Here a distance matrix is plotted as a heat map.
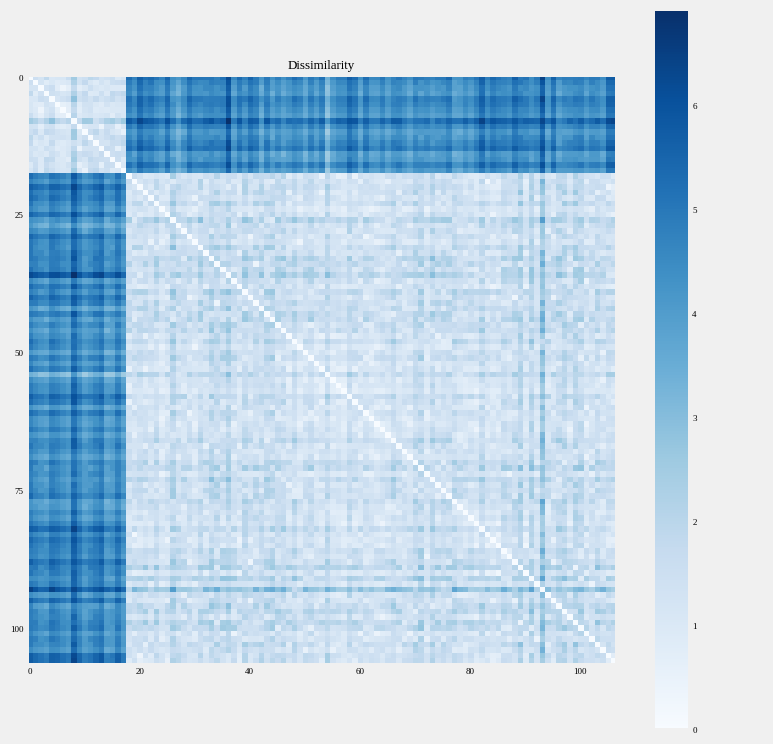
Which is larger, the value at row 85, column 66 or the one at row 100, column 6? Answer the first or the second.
the second
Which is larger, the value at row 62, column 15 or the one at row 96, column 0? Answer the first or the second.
the second
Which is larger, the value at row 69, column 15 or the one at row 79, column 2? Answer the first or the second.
the second
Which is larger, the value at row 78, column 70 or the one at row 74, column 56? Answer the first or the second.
the first
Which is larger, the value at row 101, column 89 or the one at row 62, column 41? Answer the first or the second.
the first
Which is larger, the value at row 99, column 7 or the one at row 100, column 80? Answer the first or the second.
the first
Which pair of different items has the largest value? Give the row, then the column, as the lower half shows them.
36, 8
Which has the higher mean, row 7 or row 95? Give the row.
7
